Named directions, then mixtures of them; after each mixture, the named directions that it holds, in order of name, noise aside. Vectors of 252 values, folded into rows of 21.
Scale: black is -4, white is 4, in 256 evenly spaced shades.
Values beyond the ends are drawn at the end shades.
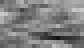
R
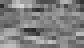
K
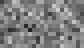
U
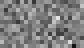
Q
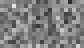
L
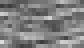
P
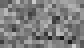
Q, R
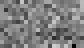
Q, R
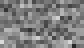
K, P, Q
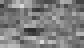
K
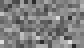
P, Q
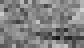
Q, R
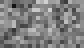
K, L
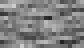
P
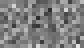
L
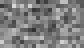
K, L, P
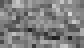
K, R, U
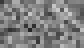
U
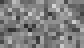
U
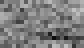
Q, R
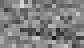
K, Q, R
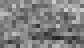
L, R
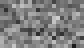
K, Q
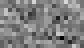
Q, R, U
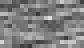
P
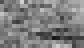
Q, R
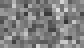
L, P, U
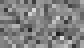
Q, U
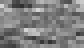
K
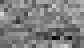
Q, R, U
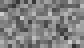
L, P, Q
